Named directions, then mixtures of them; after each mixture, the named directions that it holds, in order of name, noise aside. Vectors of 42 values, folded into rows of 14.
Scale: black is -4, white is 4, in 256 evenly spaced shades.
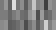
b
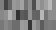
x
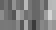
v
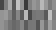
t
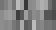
t, v, x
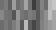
v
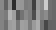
b, v, x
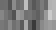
v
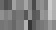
v, x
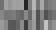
b, t, v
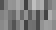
b, t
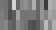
b, v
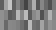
t, x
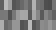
x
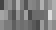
t, v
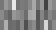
b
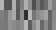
t, x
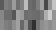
v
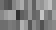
x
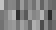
t, v, x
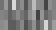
b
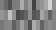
x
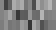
x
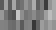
b, v, x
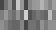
t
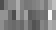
t, v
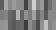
b, t, x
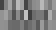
t
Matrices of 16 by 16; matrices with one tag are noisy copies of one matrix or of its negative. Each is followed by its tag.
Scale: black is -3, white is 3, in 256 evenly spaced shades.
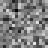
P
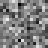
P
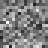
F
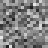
F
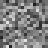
F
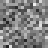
F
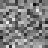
F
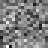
F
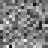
F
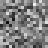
F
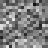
F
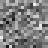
F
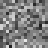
F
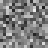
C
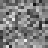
F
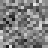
F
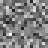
C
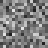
C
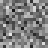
C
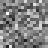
F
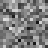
P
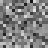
C
